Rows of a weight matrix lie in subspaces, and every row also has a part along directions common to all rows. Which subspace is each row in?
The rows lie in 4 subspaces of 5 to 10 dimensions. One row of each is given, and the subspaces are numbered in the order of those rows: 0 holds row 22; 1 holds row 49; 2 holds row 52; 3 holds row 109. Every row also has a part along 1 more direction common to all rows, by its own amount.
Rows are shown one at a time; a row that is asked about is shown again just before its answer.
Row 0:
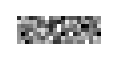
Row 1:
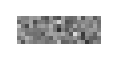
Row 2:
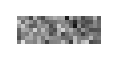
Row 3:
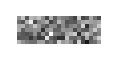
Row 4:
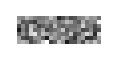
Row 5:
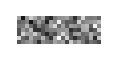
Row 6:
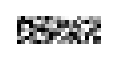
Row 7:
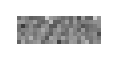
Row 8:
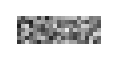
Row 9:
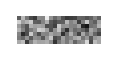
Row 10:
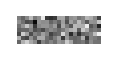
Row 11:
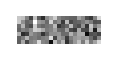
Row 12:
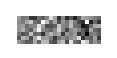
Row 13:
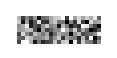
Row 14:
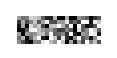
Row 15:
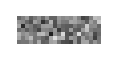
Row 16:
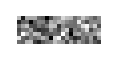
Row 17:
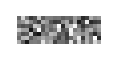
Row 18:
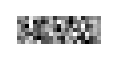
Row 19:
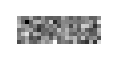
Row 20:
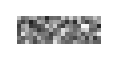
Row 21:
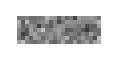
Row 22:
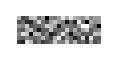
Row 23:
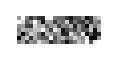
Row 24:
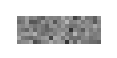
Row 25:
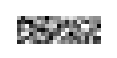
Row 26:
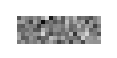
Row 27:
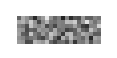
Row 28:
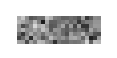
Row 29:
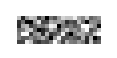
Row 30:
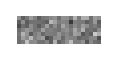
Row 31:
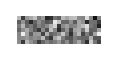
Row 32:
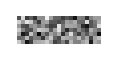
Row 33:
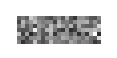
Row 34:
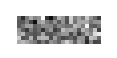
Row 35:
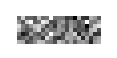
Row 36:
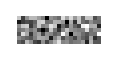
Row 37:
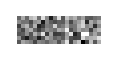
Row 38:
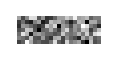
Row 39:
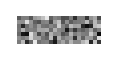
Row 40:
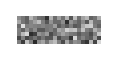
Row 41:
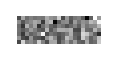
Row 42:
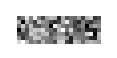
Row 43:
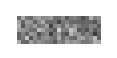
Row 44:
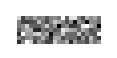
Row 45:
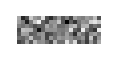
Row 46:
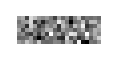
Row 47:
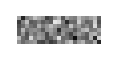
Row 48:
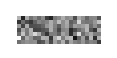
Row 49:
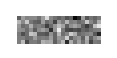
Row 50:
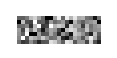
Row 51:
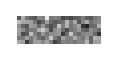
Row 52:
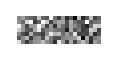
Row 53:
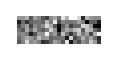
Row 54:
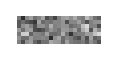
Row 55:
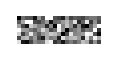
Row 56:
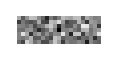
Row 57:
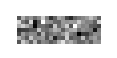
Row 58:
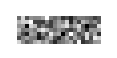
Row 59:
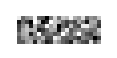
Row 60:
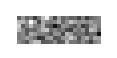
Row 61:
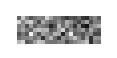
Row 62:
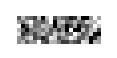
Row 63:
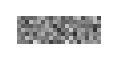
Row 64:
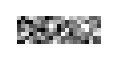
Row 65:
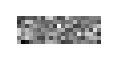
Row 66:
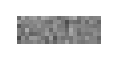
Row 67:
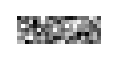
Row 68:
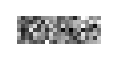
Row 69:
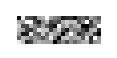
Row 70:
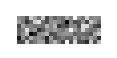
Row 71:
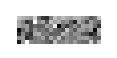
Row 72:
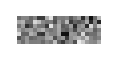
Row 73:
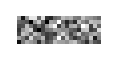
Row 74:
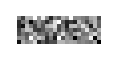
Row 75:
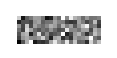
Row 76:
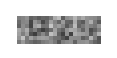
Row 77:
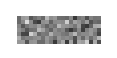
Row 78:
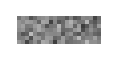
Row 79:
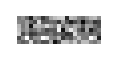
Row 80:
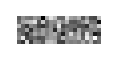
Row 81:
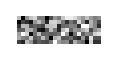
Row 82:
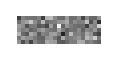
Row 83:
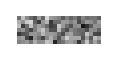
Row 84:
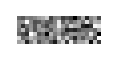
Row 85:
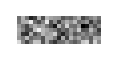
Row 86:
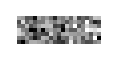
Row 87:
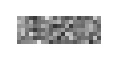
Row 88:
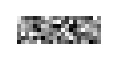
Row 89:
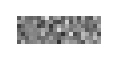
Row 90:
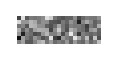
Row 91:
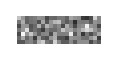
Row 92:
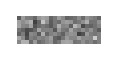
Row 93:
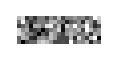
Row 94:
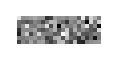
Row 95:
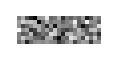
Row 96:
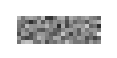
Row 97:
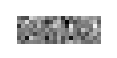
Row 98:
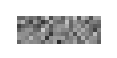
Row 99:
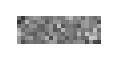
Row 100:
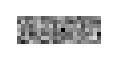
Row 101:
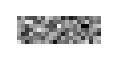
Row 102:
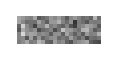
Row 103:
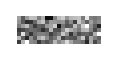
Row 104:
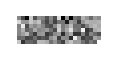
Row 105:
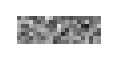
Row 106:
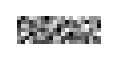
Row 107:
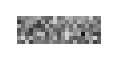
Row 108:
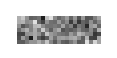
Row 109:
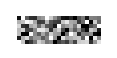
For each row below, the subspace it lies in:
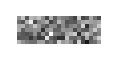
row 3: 2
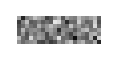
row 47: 1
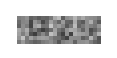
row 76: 0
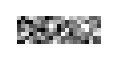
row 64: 0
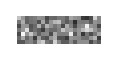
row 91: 0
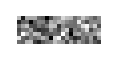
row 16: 1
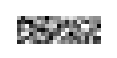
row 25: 2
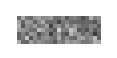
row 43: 0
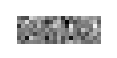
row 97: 1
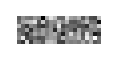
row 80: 3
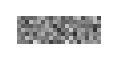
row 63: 1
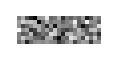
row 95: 0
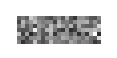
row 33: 0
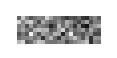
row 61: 0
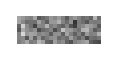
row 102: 0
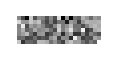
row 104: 1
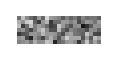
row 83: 3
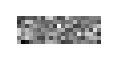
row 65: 3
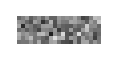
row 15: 2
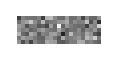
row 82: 3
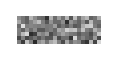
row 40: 1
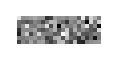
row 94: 3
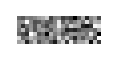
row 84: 1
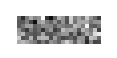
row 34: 3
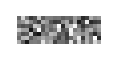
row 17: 0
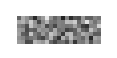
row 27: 0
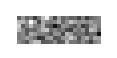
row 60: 0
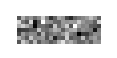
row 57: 3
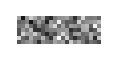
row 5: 1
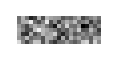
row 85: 1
